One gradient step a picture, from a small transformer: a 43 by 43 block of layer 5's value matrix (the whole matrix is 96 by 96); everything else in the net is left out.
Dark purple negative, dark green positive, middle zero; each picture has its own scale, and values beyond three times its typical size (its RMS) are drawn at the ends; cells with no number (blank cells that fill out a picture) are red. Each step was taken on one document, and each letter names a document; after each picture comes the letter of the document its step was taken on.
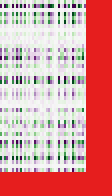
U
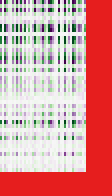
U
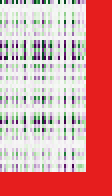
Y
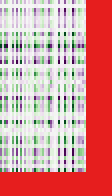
U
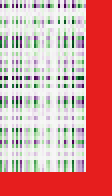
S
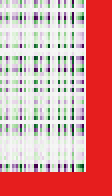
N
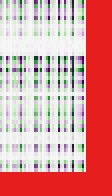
N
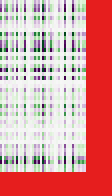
Y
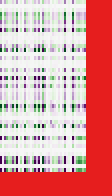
Y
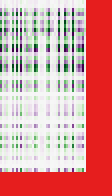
S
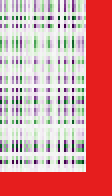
U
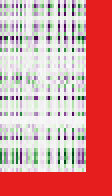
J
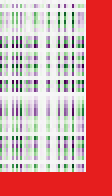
S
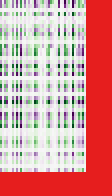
U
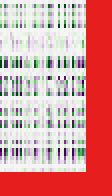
J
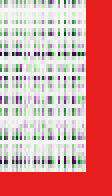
J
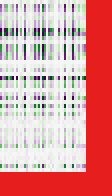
Y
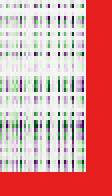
N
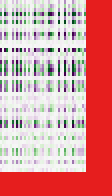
S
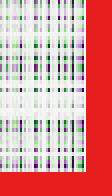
N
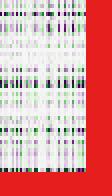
U
